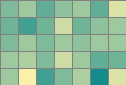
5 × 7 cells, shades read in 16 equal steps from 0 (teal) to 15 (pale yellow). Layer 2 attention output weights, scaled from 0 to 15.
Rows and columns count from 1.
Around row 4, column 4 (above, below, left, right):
9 7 7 9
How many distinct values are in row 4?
6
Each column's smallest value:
6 3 3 7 6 0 6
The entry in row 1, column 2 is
9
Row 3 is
7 9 7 9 8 9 9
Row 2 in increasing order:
3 6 6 6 8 9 12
